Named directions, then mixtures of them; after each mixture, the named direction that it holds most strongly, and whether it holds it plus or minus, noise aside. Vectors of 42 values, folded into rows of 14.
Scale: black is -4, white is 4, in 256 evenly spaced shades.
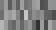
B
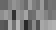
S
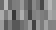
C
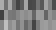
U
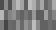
U, minus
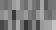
S, plus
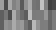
C, minus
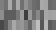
B, minus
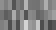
S, minus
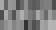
U, plus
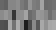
S, plus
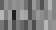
C, plus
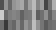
U, minus
